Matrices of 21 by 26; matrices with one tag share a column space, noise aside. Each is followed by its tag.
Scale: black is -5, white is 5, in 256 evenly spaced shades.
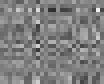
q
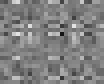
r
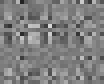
r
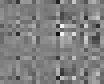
r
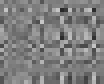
q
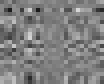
q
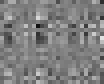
r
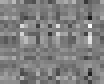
r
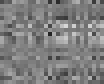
r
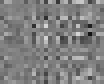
r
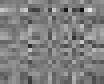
q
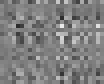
r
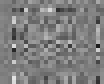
q
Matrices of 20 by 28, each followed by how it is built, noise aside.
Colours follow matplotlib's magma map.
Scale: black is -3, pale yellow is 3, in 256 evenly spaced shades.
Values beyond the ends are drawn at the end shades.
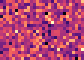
noise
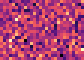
noise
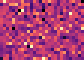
noise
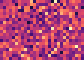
noise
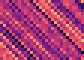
Toeplitz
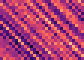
Toeplitz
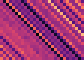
Toeplitz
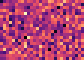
noise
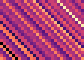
Toeplitz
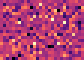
noise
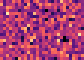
noise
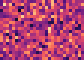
noise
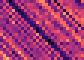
Toeplitz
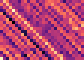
Toeplitz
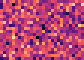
noise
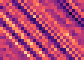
Toeplitz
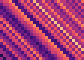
Toeplitz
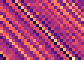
Toeplitz
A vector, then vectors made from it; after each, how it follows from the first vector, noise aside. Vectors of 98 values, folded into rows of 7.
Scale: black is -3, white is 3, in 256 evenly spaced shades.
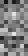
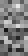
wrapped around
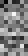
copied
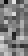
sign-scrambled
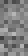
shrunk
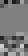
partly zeroed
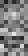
copied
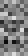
wrapped around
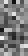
sign-scrambled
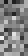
sign-scrambled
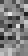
wrapped around
